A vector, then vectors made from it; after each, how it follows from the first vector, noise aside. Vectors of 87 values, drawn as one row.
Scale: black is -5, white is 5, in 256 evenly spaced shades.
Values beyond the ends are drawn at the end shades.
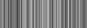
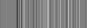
partly zeroed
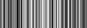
scaled up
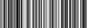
scaled up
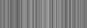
shrunk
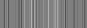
partly zeroed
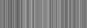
shrunk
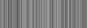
shrunk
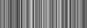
copied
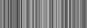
copied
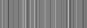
partly zeroed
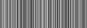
sign-scrambled
